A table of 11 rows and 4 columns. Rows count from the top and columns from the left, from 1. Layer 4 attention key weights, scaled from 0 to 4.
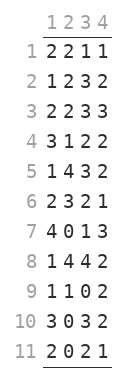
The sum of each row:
6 8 10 8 10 8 8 11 4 8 5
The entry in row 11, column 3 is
2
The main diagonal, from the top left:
2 2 3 2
